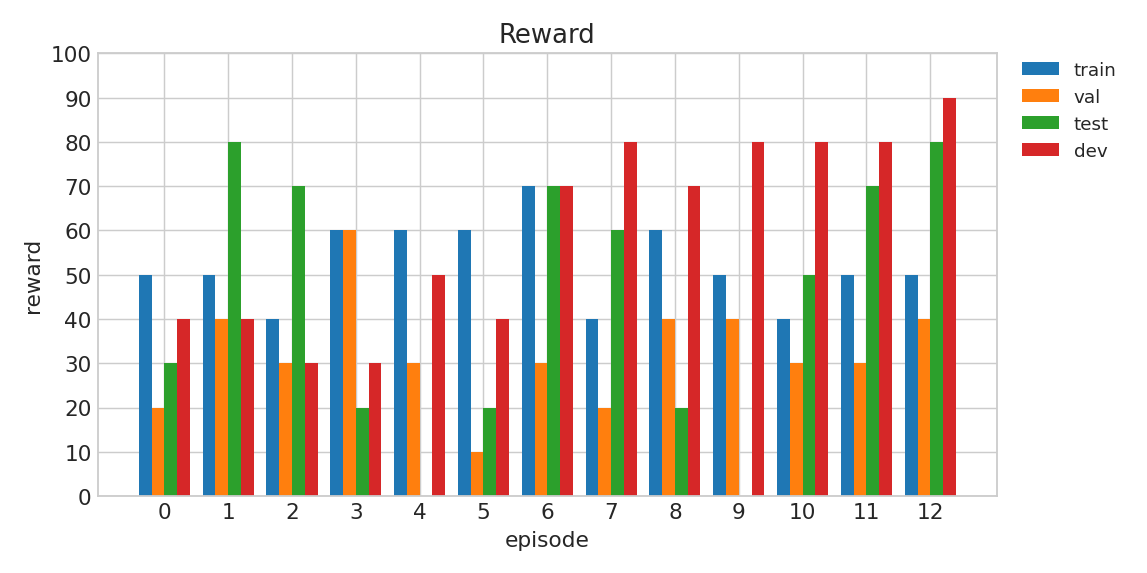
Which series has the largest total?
dev
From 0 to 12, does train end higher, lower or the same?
the same
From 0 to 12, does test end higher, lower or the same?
higher
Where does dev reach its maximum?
12
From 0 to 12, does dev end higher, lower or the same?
higher
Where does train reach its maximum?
6
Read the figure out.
Title: Reward
x-axis: episode, ticks 0 1 2 3 4 5 6 7 8 9 10 11 12
y-axis: reward, ticks 0 10 20 30 40 50 60 70 80 90 100
Legend: train, val, test, dev
Values:
train: 50 50 40 60 60 60 70 40 60 50 40 50 50
val: 20 40 30 60 30 10 30 20 40 40 30 30 40
test: 30 80 70 20 0 20 70 60 20 0 50 70 80
dev: 40 40 30 30 50 40 70 80 70 80 80 80 90
